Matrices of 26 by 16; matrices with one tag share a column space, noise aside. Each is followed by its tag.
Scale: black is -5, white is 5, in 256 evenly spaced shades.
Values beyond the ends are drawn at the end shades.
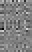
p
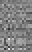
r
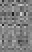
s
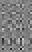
r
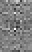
p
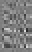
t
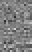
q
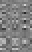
r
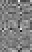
p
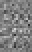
t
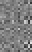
q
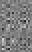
r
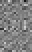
p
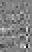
t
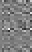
p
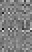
p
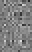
s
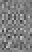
t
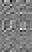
p
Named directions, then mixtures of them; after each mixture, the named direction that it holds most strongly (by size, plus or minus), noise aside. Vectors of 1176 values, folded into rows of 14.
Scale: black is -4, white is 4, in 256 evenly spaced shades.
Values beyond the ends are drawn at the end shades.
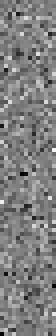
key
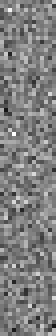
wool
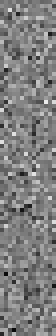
key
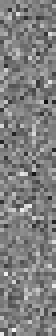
key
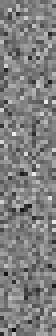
key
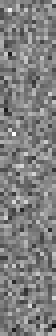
wool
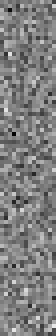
wool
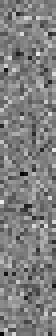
key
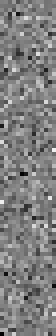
key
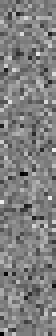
key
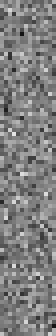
wool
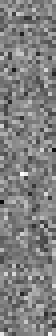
key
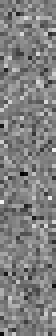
key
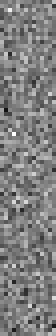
wool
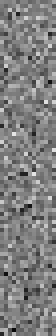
key
